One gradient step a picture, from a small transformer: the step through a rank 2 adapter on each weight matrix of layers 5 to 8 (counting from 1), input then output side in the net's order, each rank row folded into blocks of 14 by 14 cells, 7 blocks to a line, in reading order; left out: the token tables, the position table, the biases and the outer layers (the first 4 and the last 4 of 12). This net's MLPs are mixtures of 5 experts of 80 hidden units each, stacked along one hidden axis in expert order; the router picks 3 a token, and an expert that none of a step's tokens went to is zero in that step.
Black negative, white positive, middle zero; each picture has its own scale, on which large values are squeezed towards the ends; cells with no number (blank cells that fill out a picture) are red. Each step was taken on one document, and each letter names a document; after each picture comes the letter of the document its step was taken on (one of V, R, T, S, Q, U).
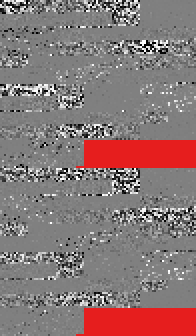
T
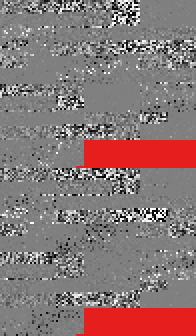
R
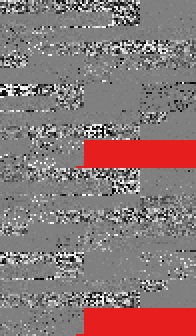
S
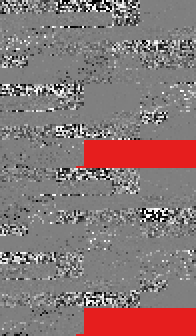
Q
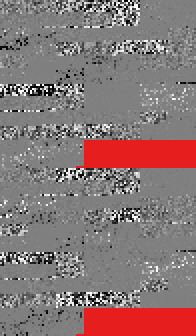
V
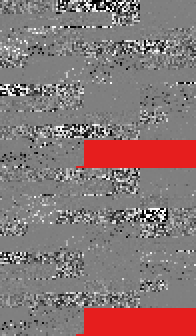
Q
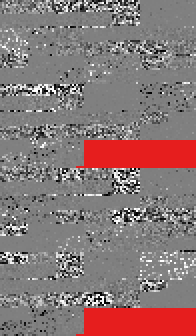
T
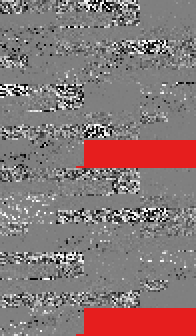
T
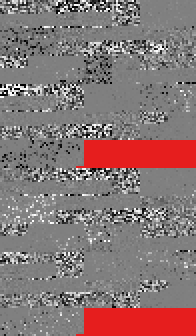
Q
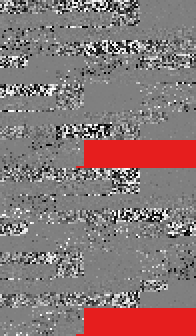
R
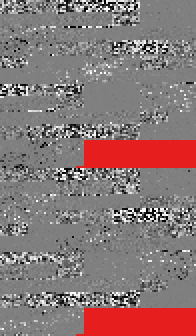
T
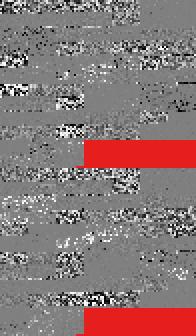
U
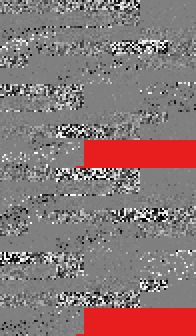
R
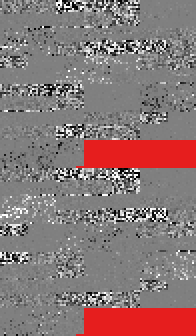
R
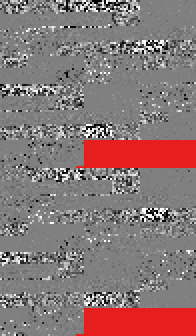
T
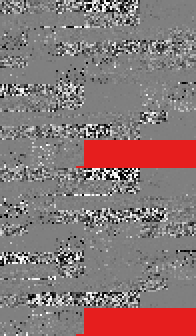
V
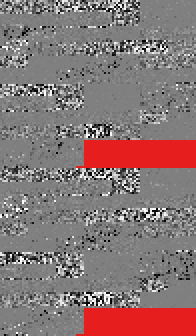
R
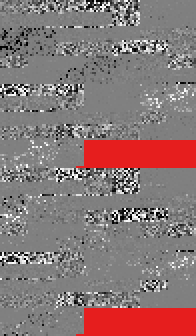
V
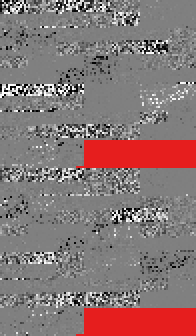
V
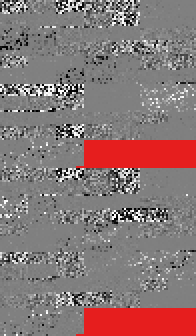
V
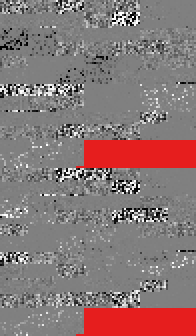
V
